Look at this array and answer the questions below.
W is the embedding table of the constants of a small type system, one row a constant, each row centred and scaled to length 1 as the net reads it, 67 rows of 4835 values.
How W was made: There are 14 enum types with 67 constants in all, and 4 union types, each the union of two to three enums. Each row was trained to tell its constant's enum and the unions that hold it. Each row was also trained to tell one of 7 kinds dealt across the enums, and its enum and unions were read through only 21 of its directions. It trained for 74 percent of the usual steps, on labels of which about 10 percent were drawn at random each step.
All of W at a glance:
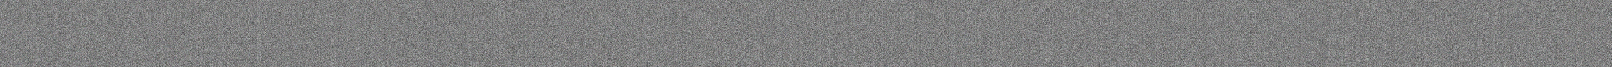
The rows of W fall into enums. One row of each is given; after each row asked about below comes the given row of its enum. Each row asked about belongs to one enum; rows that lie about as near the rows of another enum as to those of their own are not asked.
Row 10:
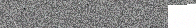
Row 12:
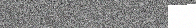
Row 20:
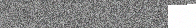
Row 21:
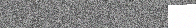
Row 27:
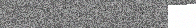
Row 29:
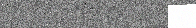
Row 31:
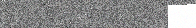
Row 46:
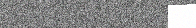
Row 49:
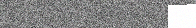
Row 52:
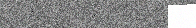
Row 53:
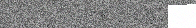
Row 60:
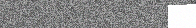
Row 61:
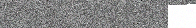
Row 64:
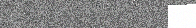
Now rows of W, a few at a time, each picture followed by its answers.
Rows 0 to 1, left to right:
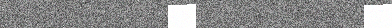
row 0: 60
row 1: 49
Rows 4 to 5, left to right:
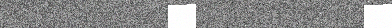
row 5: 29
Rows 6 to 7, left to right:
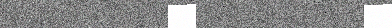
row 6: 12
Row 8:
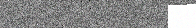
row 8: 49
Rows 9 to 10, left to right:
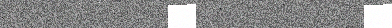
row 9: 53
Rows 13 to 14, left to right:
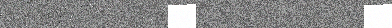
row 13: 49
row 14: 64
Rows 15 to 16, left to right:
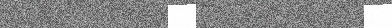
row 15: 12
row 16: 64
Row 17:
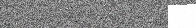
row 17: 64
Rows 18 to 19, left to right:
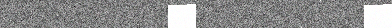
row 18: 20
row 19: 27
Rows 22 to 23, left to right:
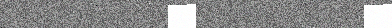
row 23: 31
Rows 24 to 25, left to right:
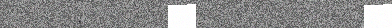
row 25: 60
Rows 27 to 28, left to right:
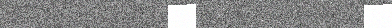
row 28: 49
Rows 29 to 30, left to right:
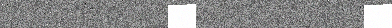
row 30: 46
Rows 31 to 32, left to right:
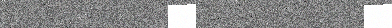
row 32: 64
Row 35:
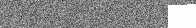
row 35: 10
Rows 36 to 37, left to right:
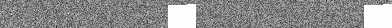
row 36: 27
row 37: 60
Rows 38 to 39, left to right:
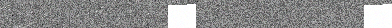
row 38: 21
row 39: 53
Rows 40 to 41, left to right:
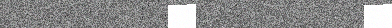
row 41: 60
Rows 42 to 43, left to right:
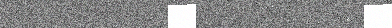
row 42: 10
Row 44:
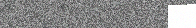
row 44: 52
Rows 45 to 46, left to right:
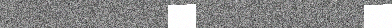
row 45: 20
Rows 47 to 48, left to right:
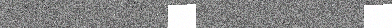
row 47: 46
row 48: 52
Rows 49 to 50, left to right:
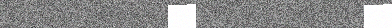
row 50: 31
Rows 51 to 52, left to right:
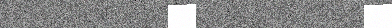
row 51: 27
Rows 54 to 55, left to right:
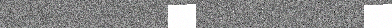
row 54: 49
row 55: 29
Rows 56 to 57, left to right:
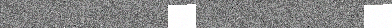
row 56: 64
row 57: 20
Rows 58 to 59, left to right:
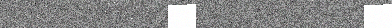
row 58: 29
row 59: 60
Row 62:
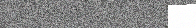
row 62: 53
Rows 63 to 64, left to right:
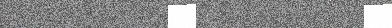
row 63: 53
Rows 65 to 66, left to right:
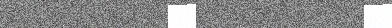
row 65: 31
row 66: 53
